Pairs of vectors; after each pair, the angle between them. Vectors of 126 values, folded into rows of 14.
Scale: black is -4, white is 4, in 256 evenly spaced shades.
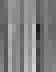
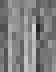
nearly parallel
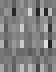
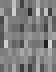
nearly opposite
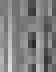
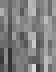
nearly opposite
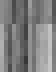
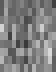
partly aligned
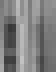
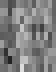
partly aligned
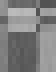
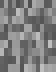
orthogonal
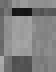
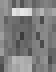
nearly opposite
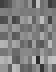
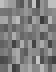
nearly opposite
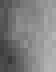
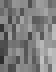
partly aligned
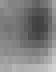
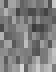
partly aligned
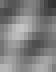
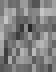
partly opposed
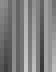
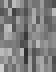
partly opposed
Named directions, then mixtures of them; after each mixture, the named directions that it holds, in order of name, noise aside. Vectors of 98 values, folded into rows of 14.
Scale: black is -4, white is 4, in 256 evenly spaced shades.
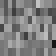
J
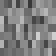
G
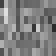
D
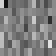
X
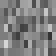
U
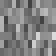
G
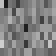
G, U, X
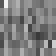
G, J, X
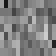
J, X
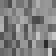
G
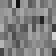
D, G, U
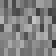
J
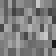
J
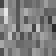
D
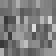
D, U, X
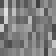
D, J, U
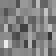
U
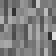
G, J, U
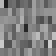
G, X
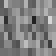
D, G, X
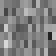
J, U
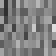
D, J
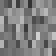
G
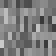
D, G, X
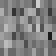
D, J, U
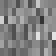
G, J, U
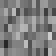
U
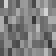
G, U, X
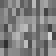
U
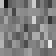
X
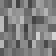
G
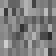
U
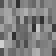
D, G, U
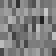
D, G, U
